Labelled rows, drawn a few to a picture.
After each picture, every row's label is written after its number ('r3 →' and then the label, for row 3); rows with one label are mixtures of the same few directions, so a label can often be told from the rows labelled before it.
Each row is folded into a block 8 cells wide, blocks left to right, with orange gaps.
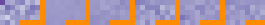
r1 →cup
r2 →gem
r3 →gem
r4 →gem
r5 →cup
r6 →gem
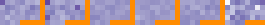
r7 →cup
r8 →cup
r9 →cup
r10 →cup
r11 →gem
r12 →cup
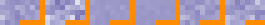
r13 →cup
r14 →gem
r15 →cup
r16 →gem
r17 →cup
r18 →gem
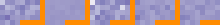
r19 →cup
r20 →gem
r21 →cup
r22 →cup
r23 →cup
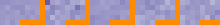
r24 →gem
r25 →cup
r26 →gem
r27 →gem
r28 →gem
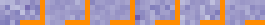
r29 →gem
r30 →gem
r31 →cup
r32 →cup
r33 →gem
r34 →gem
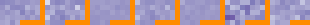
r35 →gem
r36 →cup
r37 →gem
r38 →cup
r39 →cup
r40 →cup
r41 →gem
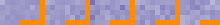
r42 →cup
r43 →gem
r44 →cup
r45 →gem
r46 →gem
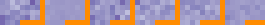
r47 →gem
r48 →cup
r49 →gem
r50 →cup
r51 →gem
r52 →cup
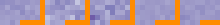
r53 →gem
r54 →gem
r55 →cup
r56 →gem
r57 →cup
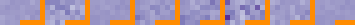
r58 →gem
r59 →gem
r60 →gem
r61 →cup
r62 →gem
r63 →cup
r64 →gem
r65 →gem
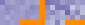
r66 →cup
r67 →gem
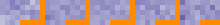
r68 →gem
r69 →cup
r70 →gem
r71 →gem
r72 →cup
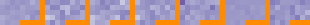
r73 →gem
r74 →cup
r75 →gem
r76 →cup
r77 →cup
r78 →gem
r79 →gem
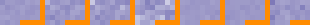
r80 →cup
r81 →cup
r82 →cup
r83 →gem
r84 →gem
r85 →cup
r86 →cup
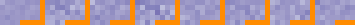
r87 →cup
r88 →gem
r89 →cup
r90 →gem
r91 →cup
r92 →gem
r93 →gem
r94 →cup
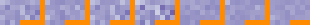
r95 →gem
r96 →cup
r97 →gem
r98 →gem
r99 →gem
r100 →cup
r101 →cup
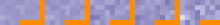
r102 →cup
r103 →cup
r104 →cup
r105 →gem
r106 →cup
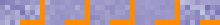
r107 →gem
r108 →cup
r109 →cup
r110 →gem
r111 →gem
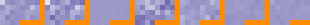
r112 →cup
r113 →cup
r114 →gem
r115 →gem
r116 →gem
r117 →gem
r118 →cup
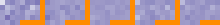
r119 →cup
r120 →cup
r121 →cup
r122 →cup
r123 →cup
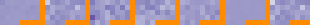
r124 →cup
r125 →cup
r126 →cup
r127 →gem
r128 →gem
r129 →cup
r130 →cup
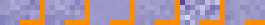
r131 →gem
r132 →gem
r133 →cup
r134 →gem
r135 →cup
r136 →cup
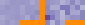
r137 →gem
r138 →cup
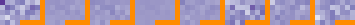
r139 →cup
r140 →gem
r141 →gem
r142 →gem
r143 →cup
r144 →gem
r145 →cup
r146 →cup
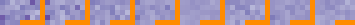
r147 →gem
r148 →cup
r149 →gem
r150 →cup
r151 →gem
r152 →gem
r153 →cup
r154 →gem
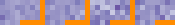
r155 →cup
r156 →gem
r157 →gem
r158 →gem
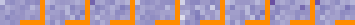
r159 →cup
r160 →gem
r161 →cup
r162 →cup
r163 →cup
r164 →gem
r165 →cup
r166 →cup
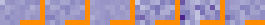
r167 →cup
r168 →cup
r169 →cup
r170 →cup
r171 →cup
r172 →cup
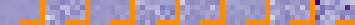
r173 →gem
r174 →cup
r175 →gem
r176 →gem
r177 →cup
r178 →gem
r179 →cup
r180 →cup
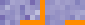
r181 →gem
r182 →gem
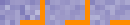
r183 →gem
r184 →cup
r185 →cup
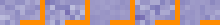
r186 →cup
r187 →gem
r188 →gem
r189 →cup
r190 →gem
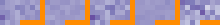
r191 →cup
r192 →cup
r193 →cup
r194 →gem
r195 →gem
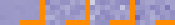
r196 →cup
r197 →cup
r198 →cup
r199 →cup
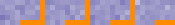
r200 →cup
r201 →gem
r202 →gem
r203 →cup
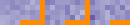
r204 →gem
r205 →gem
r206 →cup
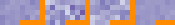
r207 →gem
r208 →gem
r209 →gem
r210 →gem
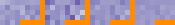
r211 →gem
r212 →gem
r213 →gem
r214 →gem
